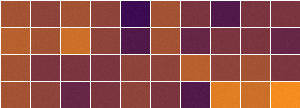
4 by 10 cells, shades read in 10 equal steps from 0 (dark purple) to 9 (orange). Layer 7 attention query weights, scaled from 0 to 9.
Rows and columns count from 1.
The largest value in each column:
6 5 7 4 4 5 6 8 7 9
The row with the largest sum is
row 4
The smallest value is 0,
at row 1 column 5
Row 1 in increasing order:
0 1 3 3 3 4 4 5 5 5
